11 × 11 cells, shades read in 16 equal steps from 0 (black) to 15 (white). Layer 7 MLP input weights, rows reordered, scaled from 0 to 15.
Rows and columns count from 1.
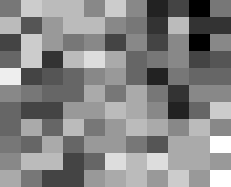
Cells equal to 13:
3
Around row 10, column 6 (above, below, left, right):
9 10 6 11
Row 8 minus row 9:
-1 4 -4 5 -2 0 4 5 -2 1 -7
